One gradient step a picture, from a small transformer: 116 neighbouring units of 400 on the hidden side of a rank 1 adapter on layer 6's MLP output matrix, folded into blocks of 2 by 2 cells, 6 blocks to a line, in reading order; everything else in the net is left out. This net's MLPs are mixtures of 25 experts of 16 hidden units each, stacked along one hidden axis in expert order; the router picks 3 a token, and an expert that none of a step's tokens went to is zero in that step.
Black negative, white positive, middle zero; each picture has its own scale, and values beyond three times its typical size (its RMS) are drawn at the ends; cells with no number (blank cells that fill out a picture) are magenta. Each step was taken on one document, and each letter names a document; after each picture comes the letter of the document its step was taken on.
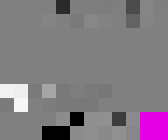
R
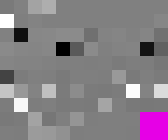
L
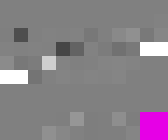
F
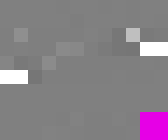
F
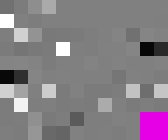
L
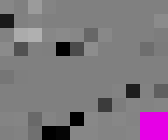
L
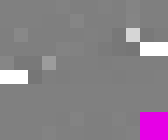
F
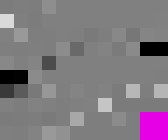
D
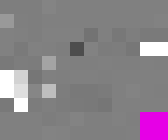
D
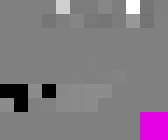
R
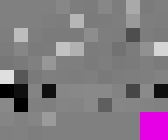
D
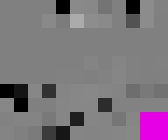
R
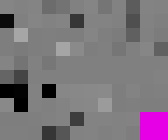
F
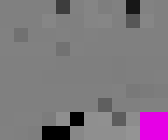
R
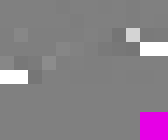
F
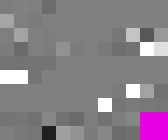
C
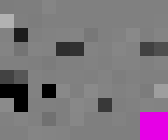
D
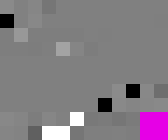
C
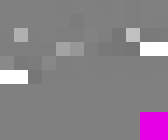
F
